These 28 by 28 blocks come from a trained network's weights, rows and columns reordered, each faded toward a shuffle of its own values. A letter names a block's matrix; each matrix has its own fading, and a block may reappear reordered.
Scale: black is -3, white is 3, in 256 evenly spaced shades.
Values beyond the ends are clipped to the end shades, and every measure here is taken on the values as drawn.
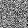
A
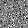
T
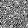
T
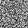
A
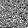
T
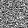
A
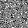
T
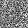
A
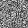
A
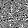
T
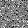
T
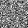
A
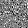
T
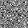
T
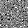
T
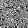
T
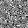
T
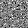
T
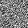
A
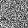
A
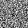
A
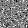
T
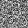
A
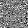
T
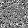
T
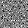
T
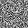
A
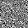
T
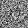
A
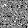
T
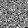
T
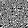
T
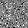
T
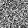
A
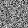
A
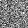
A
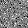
T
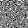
T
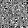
T
